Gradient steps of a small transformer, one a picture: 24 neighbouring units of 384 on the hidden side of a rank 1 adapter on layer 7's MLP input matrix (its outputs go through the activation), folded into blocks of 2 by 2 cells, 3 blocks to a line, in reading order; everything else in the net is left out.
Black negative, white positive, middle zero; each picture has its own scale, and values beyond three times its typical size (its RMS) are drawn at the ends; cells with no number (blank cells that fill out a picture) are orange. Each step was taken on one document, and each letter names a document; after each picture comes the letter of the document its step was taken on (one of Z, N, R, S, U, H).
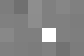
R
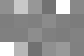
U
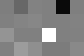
R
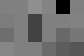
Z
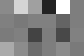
U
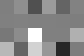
U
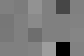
Z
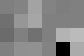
Z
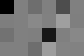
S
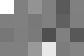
S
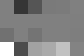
U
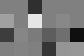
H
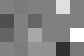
Z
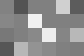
R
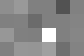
R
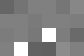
R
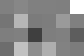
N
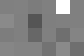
Z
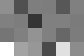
Z
